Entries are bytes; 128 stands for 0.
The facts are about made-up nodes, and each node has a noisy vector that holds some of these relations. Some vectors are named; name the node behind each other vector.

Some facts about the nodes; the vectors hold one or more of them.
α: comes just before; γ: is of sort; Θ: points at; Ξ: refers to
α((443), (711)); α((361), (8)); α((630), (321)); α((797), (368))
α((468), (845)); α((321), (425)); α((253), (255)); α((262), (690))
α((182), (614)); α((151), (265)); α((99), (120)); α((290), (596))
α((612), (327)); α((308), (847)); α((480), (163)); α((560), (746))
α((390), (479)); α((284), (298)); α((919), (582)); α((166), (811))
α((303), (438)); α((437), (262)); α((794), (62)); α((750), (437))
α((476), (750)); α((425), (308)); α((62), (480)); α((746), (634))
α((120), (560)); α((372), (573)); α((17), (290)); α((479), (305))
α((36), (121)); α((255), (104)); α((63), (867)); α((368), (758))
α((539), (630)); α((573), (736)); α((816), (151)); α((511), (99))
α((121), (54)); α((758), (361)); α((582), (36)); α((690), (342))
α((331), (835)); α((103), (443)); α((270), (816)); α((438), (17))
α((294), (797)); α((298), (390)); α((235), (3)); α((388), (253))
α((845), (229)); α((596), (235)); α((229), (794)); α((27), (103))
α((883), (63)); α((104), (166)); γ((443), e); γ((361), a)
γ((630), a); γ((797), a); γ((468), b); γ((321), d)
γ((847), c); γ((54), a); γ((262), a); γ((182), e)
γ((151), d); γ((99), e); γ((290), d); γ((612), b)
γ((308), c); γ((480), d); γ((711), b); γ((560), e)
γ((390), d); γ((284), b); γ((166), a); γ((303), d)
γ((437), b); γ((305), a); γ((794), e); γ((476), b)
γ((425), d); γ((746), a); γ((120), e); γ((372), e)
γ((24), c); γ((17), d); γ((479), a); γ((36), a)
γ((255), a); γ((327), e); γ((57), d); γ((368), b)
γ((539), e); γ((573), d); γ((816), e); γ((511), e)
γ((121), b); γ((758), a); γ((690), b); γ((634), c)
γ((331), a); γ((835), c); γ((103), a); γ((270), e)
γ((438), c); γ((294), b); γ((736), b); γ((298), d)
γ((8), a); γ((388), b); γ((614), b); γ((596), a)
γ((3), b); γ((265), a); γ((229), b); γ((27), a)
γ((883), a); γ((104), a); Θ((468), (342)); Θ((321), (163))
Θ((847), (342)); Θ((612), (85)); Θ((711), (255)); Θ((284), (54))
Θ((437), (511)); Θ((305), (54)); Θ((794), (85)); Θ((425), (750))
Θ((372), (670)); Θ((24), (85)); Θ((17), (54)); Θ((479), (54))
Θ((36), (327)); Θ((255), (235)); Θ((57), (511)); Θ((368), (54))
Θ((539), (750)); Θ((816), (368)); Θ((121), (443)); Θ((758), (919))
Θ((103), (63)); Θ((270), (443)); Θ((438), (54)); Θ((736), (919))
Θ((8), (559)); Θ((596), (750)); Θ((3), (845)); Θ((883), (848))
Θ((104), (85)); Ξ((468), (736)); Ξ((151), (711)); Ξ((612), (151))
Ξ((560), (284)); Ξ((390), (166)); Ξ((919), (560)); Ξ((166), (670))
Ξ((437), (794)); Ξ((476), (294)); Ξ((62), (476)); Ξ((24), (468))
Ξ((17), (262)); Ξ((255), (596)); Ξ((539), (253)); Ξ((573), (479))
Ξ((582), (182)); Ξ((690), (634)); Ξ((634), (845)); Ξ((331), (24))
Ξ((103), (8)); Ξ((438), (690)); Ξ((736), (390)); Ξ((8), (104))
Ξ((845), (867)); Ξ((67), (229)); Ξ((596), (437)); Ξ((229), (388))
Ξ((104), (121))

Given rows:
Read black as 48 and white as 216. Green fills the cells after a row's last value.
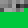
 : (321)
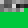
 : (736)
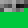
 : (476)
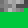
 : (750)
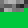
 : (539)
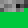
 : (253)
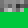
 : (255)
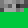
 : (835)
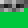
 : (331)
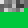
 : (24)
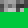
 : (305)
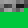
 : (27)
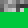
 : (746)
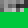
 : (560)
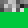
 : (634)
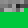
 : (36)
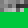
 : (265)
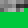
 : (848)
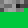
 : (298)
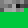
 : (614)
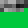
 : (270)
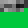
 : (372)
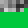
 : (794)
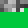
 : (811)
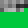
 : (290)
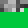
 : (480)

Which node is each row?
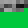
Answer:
(303)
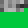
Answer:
(425)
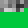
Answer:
(104)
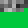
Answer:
(17)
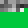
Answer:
(166)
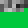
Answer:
(368)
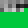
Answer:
(711)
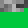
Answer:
(845)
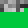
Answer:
(308)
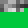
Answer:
(62)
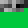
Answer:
(284)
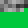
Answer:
(443)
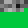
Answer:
(103)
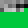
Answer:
(121)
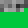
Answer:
(120)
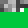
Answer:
(3)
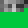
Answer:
(438)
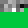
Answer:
(690)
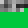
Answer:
(670)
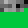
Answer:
(816)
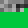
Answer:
(758)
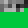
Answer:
(479)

